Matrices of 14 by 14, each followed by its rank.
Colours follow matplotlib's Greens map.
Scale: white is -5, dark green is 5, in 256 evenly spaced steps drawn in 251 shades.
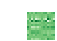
two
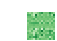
three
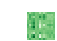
two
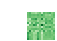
three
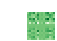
two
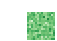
full rank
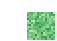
full rank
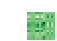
two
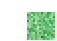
full rank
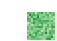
full rank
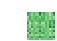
three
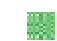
two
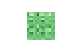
two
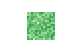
full rank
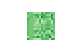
three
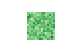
full rank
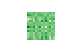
two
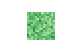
full rank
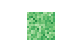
full rank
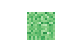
three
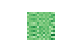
two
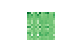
two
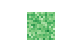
full rank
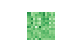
three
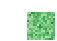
full rank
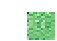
three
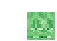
two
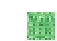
three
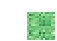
three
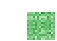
three
